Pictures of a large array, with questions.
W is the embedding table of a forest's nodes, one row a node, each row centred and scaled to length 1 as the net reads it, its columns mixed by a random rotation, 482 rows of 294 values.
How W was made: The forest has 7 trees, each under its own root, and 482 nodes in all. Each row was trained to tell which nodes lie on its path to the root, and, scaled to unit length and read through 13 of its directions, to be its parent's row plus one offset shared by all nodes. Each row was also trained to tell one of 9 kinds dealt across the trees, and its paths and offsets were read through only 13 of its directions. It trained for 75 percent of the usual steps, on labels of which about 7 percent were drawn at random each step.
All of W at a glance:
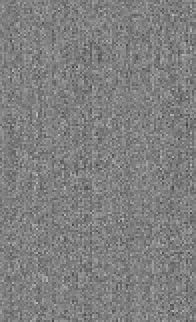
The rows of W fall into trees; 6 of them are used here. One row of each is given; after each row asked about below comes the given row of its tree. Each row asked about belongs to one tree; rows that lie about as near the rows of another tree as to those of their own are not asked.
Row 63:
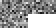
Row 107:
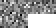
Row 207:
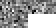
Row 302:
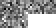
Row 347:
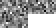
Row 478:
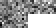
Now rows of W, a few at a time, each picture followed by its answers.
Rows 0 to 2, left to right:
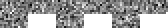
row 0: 347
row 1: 107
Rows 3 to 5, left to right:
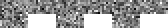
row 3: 207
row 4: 302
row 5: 207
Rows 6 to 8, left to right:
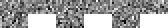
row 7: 107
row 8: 347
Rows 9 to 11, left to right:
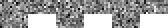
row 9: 107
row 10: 478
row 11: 478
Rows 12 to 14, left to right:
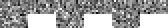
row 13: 347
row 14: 347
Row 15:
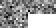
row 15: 63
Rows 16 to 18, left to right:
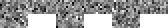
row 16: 347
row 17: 107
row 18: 478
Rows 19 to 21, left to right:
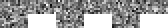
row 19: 302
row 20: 347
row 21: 107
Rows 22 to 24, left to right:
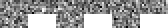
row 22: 107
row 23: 347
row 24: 207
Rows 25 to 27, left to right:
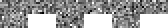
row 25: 302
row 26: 63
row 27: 347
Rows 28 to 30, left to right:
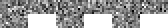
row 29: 63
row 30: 207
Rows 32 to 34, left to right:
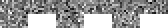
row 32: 347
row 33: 207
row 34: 302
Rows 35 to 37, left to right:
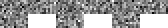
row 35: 347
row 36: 107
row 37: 478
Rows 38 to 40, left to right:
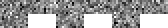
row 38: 347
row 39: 107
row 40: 302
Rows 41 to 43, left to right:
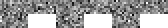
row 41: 478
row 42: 478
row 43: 107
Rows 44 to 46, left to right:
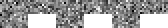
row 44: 107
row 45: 63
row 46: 207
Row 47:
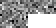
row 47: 207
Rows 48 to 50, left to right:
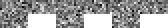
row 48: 347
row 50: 107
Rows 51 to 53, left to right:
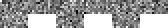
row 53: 207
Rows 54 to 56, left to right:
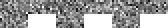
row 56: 347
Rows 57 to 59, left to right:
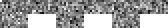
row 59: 107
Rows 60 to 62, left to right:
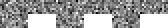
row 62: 207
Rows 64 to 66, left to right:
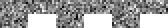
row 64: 478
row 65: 63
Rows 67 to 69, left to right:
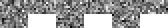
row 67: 207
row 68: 478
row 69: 207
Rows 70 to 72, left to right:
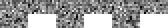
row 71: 63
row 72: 207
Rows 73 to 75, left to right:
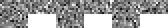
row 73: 207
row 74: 207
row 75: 478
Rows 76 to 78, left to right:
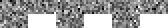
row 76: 207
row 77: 478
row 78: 478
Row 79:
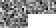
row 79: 478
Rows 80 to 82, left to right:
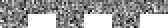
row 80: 347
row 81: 207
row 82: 478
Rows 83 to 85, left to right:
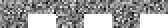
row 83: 478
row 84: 207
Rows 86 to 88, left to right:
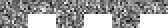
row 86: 107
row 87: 478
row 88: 207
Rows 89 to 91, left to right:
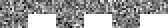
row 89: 478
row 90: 63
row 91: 478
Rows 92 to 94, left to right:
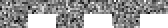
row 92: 207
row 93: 478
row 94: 207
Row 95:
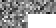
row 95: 107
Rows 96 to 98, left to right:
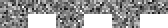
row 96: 478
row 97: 478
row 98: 207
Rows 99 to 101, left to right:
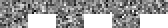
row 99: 478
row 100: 302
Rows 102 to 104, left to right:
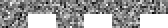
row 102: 347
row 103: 207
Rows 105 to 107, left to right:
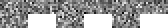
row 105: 478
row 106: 107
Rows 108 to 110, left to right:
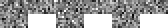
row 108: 207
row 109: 107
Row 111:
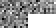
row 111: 347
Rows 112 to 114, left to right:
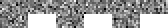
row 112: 347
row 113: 207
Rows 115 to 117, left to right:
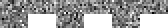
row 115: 207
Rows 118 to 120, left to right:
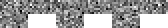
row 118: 207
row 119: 347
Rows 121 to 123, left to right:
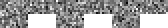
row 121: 478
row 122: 478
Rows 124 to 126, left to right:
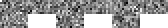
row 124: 107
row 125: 347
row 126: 478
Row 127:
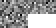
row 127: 107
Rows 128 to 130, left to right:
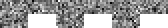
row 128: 478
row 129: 63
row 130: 478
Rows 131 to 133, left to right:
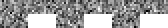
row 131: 107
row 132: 63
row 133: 478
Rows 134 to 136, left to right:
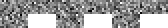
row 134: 107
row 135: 207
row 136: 478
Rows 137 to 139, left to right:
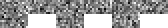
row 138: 207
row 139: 107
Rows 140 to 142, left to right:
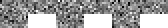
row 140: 207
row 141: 207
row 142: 107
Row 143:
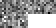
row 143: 107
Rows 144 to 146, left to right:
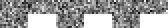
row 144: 347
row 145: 63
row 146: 207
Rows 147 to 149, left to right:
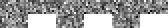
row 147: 107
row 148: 478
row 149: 207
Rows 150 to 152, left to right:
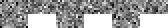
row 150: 107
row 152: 347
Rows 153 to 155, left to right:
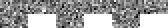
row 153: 107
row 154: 63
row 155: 347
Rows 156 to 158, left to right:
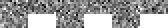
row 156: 347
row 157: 107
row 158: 478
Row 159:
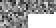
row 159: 207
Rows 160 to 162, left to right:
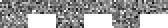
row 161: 107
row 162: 347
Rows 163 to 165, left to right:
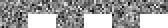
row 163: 207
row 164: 478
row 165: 107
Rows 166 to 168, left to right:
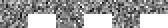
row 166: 478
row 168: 207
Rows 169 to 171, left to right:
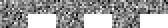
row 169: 63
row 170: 107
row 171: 107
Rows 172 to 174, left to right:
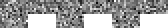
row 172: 107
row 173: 107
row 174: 347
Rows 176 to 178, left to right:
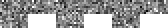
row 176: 207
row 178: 63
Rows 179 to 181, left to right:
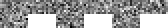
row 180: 478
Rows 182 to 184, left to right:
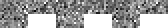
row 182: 478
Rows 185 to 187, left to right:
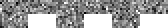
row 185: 107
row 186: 478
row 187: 478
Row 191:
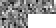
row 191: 207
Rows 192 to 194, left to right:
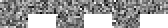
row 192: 478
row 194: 478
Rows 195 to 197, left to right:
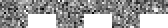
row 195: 478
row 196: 207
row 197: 107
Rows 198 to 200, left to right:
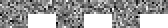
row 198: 207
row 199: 478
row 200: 107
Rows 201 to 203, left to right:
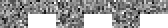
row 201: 347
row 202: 478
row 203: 347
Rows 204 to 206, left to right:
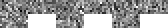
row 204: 107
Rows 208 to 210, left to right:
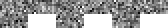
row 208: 478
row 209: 478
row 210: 207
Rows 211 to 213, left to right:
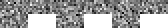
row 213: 107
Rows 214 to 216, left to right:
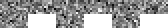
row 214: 207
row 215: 107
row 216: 347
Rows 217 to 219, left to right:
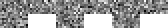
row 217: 63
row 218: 478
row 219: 207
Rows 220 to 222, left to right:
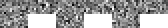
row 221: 347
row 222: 107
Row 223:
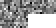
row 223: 347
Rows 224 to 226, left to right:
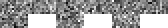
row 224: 478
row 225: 207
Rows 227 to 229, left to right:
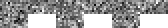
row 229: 63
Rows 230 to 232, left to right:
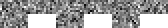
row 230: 107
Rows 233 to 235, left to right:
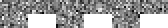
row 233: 302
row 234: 107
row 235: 207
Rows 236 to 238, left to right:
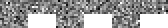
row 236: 207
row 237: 107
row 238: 478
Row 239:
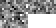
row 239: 207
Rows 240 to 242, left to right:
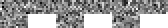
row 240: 107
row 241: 207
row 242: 207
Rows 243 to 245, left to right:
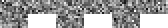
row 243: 207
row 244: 478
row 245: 207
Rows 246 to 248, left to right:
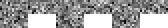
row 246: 207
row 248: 347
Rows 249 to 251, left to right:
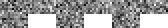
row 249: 478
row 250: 347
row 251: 478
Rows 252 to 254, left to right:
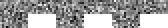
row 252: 207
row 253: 207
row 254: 347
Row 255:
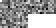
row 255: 478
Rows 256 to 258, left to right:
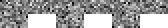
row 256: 207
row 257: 63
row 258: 107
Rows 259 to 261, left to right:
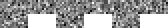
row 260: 63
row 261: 107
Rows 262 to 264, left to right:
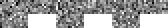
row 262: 107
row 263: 63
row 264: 347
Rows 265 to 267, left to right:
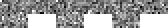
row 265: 302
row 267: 207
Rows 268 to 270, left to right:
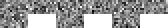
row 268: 347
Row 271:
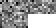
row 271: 107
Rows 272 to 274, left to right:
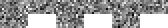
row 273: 207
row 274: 347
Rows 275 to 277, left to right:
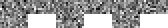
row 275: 107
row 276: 478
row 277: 347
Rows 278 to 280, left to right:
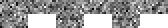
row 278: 107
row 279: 478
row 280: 478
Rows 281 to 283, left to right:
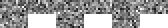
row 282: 478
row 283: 478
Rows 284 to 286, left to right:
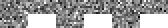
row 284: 63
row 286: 207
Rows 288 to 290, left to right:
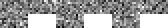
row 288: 63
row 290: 107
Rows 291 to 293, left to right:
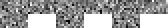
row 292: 347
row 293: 107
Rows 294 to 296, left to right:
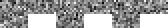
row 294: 207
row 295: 478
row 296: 207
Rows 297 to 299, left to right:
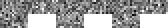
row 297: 347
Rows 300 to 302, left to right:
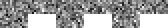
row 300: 478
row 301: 347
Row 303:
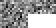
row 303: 63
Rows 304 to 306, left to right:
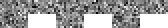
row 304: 478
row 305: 207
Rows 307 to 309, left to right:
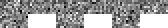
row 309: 207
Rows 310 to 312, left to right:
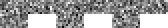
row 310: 478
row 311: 347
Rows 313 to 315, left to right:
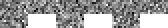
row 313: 478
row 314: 207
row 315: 207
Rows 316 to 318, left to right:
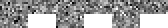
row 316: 207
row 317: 107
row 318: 347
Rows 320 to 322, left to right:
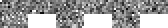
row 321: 63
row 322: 207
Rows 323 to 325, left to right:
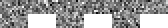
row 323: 63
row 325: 107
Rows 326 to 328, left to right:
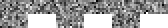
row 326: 107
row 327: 207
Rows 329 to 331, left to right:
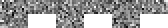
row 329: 478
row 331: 63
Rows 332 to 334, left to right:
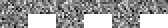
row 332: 478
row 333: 107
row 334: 107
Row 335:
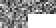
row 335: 207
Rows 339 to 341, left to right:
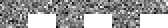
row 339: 207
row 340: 107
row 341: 478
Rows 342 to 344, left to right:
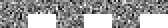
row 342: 63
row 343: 107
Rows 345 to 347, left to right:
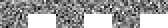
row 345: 63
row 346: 207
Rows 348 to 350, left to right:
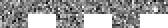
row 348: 207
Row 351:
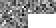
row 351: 478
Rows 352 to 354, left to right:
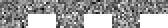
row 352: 478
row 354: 107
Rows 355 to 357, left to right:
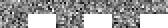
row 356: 107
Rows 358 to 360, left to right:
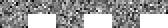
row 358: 107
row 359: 107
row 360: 478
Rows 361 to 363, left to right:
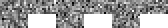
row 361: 207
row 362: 107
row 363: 63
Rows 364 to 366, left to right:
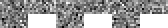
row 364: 207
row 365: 347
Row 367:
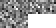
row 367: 63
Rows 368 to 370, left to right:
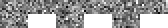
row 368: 107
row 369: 63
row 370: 207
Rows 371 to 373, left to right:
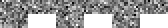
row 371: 207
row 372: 63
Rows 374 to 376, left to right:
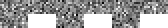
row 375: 107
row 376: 347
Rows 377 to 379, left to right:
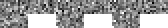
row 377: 302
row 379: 347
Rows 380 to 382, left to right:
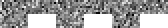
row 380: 63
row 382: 347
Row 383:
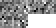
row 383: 478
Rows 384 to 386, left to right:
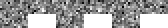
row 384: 63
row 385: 107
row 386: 107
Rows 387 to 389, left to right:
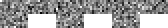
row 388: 107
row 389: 107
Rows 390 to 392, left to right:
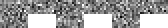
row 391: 107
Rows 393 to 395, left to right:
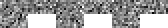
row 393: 63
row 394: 478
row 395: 478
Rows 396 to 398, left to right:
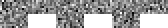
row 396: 63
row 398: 207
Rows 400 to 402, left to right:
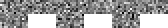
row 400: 207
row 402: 63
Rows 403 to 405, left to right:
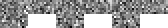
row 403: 478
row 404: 63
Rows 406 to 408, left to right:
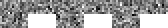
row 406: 207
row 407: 207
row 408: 302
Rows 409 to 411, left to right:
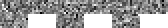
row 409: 347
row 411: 302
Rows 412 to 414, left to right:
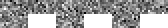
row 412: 347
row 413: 107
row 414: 207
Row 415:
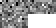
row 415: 107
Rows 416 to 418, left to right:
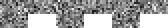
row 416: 478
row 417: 63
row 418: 347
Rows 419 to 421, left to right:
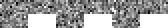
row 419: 107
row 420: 478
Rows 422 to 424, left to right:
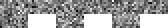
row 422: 478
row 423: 107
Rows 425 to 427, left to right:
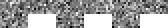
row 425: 347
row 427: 107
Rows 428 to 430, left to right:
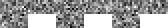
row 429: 478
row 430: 302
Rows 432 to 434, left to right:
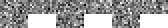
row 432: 207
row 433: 478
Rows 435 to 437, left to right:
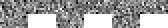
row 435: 107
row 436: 347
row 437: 478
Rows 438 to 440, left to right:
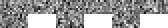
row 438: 478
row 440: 63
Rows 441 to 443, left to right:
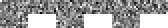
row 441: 478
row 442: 107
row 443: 207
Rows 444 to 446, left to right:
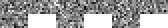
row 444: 478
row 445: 207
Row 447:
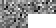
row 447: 478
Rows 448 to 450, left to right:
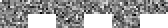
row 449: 207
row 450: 478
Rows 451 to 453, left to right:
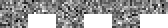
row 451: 478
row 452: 107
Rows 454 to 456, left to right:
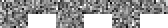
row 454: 63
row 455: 107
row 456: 63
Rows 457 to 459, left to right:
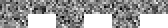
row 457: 347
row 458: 207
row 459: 347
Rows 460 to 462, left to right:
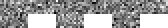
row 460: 478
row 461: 107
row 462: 478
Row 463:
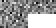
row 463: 107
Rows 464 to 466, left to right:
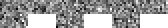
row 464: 347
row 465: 107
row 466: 207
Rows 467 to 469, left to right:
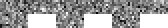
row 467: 107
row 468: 347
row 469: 347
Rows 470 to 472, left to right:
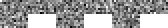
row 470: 478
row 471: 478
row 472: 207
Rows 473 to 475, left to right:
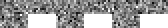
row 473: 207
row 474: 207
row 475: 107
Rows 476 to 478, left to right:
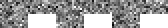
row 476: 63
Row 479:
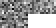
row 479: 478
